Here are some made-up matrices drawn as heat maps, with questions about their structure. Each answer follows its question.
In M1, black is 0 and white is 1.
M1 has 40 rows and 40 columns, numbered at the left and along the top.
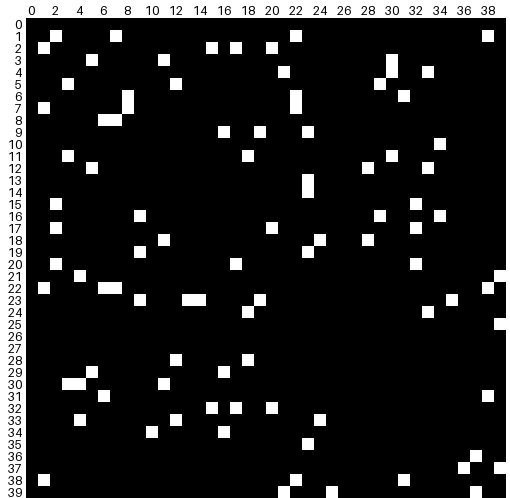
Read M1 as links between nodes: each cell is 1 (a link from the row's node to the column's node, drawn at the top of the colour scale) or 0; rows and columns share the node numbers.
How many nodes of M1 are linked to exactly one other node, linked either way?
6
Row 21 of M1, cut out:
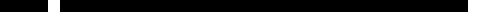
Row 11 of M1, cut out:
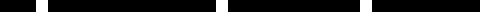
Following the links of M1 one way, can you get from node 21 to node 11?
yes
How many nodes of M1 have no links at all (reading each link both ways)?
3
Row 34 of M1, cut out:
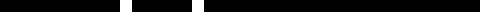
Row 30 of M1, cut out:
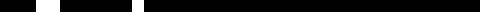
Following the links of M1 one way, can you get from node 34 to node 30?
yes
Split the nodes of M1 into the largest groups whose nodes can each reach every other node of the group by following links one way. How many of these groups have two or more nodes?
2
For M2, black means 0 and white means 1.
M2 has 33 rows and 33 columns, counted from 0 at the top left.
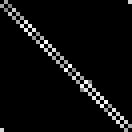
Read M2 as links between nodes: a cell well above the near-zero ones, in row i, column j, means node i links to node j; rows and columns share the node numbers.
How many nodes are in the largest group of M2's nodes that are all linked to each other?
3
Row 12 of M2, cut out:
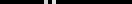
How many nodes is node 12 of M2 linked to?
2
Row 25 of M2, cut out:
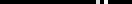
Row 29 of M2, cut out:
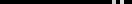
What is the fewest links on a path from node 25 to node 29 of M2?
4
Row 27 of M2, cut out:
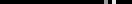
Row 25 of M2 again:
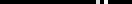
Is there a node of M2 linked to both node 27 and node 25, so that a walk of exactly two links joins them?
yes
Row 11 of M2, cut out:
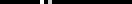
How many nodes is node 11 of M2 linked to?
2
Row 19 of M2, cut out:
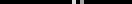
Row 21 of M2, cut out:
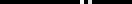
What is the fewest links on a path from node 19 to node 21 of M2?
2
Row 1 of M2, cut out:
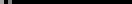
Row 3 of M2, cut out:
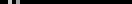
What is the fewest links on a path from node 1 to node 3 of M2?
2
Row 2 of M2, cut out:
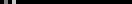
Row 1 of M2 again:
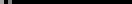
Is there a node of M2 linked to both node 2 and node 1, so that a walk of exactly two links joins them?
no
